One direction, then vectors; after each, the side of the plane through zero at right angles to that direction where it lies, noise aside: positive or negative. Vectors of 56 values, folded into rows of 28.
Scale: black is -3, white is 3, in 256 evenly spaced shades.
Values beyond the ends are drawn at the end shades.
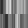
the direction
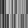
positive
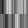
positive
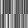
negative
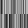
positive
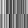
negative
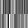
negative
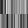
positive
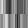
negative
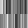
negative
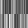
negative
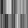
positive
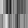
negative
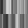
positive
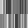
negative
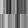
negative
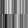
positive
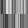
positive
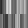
positive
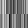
negative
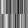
negative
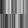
positive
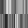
positive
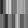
positive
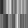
positive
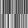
negative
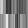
negative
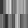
positive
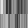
negative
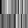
positive
